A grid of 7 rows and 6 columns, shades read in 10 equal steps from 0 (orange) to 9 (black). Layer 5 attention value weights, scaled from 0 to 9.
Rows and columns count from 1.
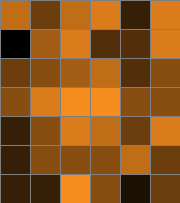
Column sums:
41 28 11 19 38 21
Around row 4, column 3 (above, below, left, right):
3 1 1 0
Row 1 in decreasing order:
7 5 2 2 1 1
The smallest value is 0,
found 3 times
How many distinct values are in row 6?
4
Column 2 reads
5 3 4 1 4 4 7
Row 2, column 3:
1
